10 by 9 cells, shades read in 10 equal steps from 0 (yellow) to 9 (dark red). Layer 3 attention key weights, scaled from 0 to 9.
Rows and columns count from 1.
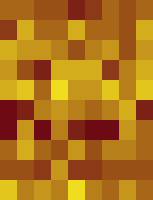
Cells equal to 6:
14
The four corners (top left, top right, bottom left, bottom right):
5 5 1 5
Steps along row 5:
down up down up same down up down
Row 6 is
9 8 4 3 4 5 4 2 8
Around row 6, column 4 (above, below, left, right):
0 4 4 4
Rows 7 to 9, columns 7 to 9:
9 3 5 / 4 4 5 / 6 6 6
